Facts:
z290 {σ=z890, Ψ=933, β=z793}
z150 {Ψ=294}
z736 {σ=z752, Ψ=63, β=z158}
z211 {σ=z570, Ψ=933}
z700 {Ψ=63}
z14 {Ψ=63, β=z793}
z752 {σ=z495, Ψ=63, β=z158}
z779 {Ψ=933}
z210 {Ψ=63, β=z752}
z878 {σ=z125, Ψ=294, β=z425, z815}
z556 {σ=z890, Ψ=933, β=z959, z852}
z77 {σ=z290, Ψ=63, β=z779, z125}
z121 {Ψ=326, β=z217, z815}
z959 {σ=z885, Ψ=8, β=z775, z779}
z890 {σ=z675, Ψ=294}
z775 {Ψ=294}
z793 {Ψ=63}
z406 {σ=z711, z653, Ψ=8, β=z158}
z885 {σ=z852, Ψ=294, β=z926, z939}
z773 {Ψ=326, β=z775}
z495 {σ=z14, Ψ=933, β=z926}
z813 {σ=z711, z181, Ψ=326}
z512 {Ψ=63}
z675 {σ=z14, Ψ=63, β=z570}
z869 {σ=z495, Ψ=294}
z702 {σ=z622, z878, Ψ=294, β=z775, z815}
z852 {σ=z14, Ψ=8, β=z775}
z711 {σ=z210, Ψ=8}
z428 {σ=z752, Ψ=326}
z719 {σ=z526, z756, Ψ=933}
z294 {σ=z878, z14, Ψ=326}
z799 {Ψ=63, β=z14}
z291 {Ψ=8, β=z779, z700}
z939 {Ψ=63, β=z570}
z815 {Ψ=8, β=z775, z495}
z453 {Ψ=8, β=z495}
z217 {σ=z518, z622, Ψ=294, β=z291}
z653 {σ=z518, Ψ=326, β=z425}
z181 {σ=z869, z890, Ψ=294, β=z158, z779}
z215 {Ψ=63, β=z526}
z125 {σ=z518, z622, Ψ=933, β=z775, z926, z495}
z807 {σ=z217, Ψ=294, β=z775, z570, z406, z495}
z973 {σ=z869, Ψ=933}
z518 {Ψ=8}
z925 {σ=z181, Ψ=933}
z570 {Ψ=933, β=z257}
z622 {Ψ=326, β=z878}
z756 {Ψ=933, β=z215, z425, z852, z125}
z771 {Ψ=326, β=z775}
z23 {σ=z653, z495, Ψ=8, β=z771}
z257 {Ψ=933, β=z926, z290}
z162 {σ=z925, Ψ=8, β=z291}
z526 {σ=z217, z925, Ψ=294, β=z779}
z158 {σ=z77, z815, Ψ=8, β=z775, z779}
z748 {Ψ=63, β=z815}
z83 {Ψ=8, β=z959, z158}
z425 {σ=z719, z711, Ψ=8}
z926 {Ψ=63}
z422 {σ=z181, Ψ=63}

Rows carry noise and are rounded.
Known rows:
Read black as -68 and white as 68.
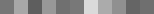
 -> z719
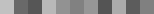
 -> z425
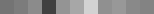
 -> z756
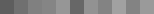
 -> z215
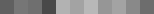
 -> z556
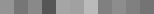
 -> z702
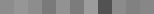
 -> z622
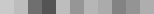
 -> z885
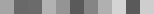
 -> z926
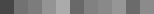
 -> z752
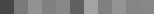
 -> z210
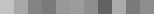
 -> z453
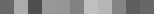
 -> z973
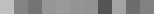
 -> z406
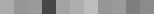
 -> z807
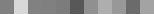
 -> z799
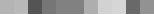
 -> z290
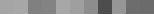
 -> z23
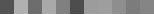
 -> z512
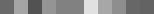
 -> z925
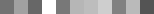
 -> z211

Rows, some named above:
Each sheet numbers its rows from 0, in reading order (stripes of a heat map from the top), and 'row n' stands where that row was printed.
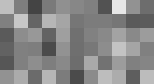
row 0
z815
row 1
z428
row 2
z748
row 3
z77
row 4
z210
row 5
z793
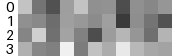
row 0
z852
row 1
z162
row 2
z14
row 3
z570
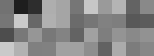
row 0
z779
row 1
z428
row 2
z210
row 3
z453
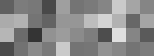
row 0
z77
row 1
z257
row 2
z158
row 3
z736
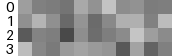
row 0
z878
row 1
z675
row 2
z77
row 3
z406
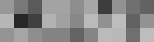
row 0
z291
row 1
z775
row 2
z939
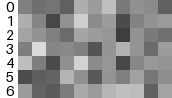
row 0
z181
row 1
z959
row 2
z83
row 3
z799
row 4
z959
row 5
z700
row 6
z495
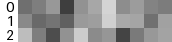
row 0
z756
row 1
z125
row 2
z959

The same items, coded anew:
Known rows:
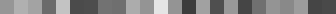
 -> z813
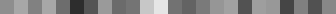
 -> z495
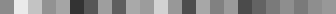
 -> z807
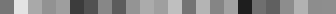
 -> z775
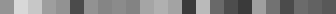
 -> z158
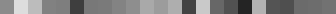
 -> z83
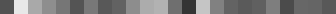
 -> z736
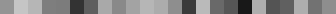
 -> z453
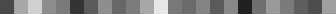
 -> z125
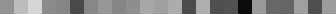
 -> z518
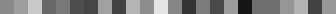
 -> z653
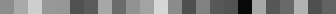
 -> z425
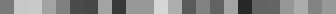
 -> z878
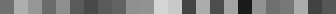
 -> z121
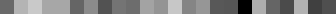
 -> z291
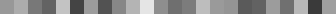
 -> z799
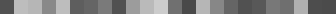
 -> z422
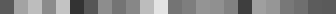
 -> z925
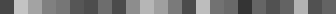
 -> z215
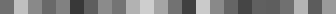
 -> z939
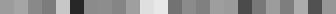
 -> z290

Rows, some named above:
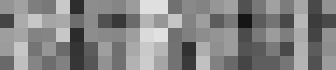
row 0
z290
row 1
z700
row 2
z290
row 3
z675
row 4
z939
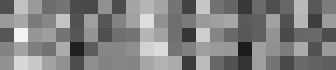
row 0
z748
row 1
z14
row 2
z752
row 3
z257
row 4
z158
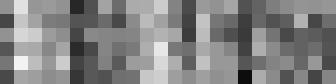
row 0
z885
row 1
z215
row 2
z158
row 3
z556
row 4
z181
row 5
z779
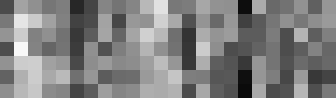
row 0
z756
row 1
z702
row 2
z675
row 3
z210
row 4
z406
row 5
z162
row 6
z815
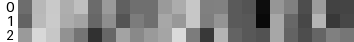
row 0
z162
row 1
z291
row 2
z23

